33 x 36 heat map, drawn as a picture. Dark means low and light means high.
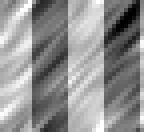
Roughest part: top right. Stripes: upright, repeating 2 times. Ninth with the lowest average: top right.
